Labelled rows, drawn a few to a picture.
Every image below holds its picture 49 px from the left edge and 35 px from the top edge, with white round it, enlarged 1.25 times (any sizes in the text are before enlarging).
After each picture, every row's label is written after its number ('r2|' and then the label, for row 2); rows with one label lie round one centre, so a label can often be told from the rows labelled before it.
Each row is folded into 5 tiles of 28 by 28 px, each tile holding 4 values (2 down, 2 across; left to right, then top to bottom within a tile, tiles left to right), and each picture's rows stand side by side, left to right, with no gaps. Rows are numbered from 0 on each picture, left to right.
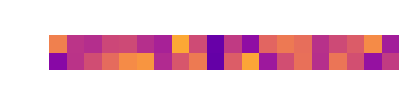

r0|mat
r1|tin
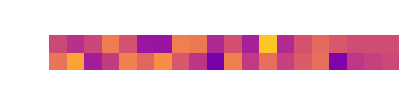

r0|tin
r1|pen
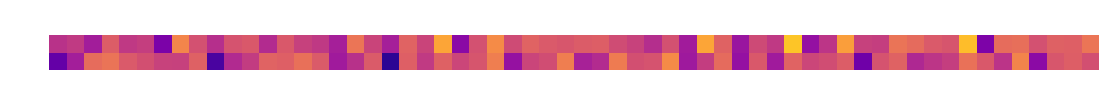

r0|mat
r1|mat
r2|pen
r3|mat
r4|pen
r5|pen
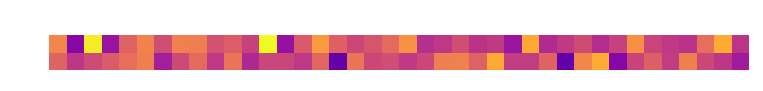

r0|pen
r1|pen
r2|mat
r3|tin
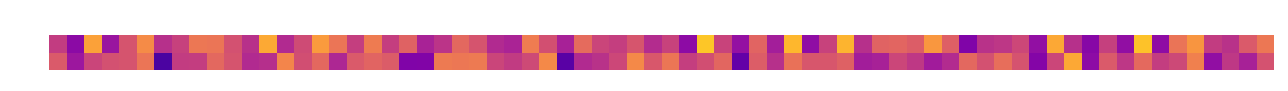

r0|pen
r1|pen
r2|mat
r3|mat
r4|pen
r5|mat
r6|pen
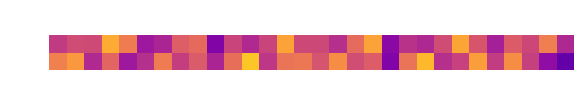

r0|tin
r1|tin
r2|tin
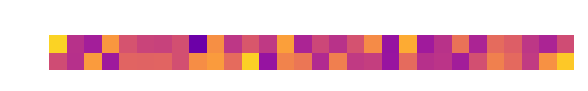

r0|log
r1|tin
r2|log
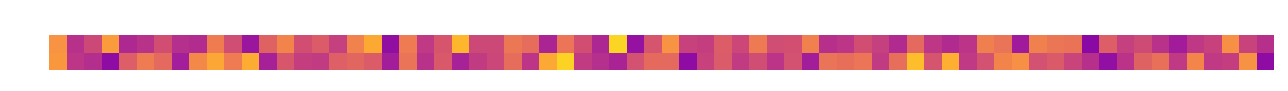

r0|log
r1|tin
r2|log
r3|pen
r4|log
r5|tin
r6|mat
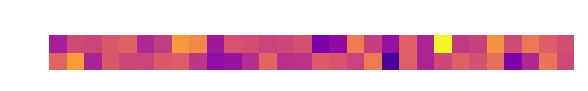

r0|tin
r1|mat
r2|pen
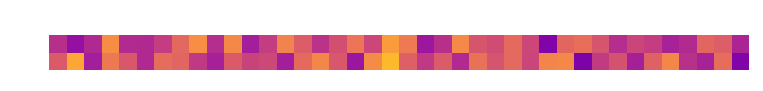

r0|tin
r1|log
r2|log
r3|mat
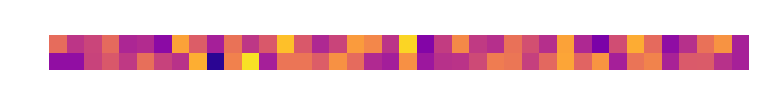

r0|mat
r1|tin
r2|log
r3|tin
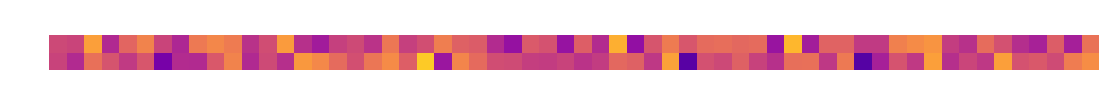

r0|pen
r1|log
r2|tin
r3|pen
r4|pen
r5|log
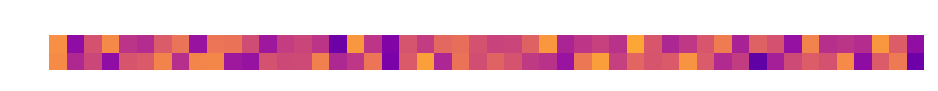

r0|log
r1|mat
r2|tin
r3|tin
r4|mat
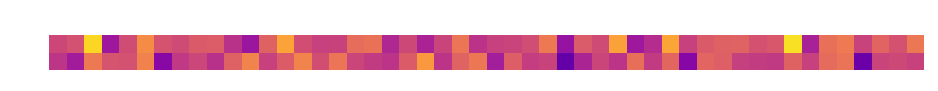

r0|pen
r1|tin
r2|tin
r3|pen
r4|pen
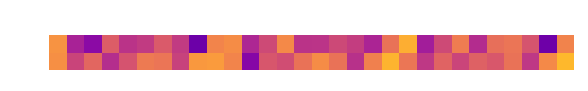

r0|log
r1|log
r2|log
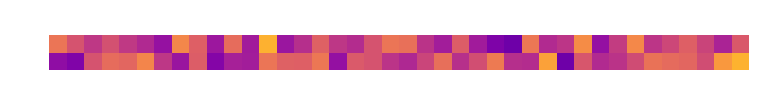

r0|mat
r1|pen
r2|mat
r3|log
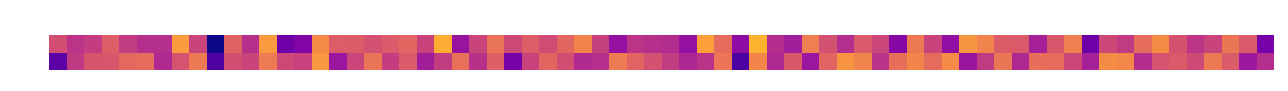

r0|mat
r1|pen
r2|pen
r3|mat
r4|log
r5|tin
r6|tin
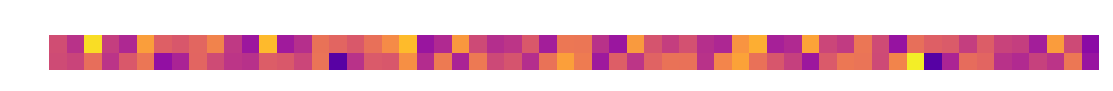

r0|pen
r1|pen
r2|log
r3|log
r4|log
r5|mat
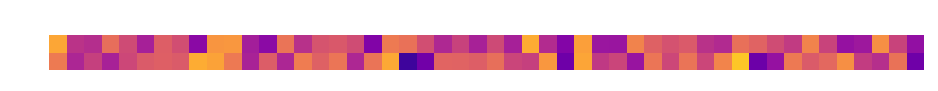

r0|log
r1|log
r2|mat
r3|log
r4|mat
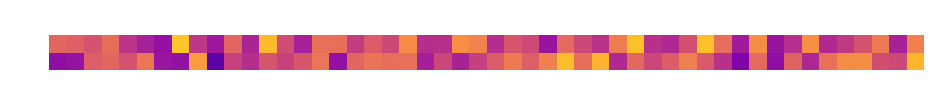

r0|mat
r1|pen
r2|log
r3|tin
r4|log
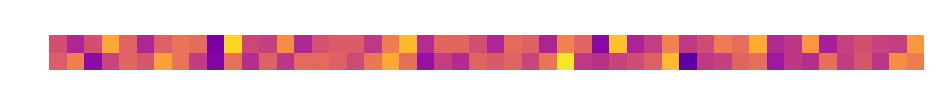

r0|tin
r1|log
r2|log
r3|pen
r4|log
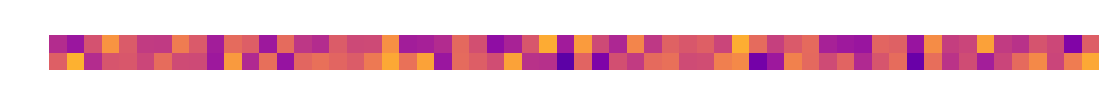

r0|tin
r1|log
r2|tin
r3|log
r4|mat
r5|log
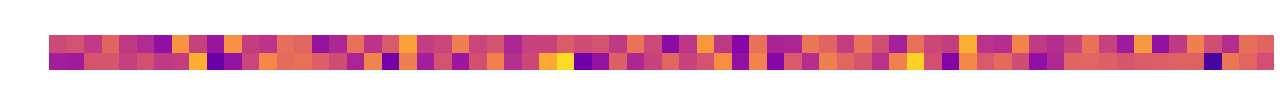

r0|mat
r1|mat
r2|log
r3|mat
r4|log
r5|pen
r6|pen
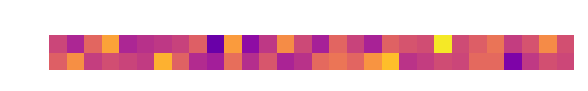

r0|tin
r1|log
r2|pen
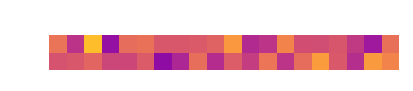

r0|pen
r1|log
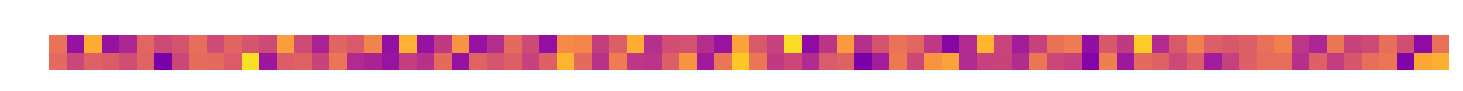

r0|pen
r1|tin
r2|log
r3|log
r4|pen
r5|tin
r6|pen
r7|log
